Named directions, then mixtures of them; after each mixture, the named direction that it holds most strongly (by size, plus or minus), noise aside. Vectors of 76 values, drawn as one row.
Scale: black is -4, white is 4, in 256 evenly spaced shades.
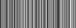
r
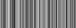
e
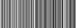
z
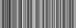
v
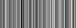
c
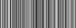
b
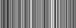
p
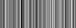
c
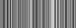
p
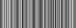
v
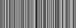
r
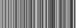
r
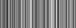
p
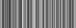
v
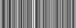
v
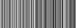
z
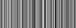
v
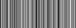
r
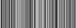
b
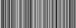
b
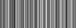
e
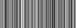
c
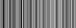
c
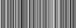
r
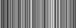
p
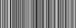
b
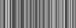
c
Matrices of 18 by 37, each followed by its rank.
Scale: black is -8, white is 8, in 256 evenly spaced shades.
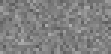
full rank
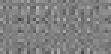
three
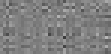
three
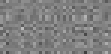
three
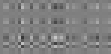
one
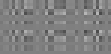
one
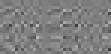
three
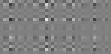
one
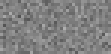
full rank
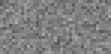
full rank
